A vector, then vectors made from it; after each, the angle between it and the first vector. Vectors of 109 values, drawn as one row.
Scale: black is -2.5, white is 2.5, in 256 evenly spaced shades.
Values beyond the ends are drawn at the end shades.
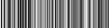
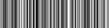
partly opposed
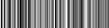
nearly parallel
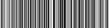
orthogonal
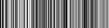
nearly opposite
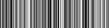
partly opposed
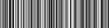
orthogonal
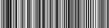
orthogonal
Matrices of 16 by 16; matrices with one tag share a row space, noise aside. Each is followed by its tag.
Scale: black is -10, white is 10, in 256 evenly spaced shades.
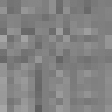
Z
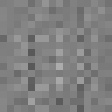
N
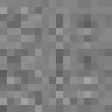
Z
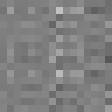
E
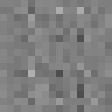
N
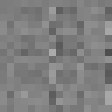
E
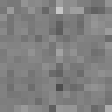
E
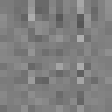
N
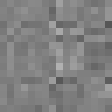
E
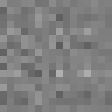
Z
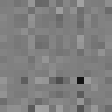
N
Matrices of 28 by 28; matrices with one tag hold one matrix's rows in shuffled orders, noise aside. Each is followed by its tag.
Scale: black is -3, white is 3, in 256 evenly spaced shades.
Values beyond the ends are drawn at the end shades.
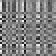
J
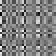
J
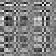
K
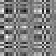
K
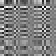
K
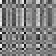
J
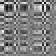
K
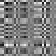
K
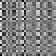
J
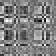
K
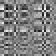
K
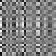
J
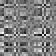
K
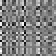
J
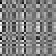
J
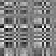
K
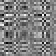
K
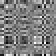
K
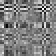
K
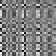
J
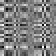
K
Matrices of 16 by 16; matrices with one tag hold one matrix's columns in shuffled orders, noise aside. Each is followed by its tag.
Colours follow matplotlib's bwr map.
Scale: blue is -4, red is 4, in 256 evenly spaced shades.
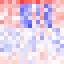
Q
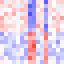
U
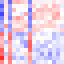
U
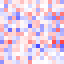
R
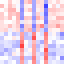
U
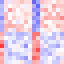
U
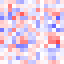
R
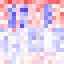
Q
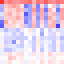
Q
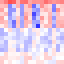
Q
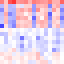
Q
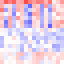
Q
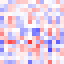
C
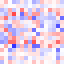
R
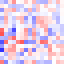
C
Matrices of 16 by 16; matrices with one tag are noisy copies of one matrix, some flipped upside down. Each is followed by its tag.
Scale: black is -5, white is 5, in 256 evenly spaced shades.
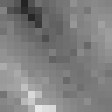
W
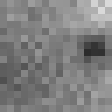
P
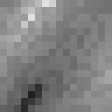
W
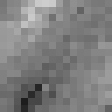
W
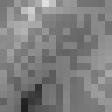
W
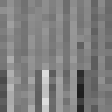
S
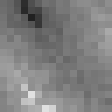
W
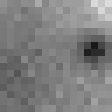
P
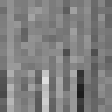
S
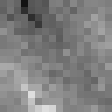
W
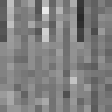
S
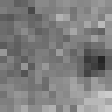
P
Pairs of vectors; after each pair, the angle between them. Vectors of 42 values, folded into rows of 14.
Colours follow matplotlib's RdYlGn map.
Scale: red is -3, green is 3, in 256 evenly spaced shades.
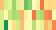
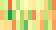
orthogonal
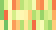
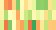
partly opposed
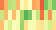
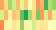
nearly parallel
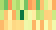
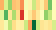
partly opposed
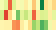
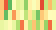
partly opposed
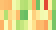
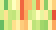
nearly opposite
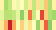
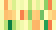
nearly opposite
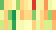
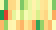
orthogonal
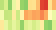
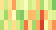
orthogonal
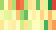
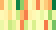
nearly opposite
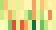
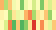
nearly opposite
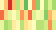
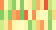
partly opposed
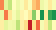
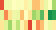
nearly parallel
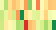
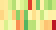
nearly opposite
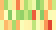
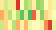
nearly parallel
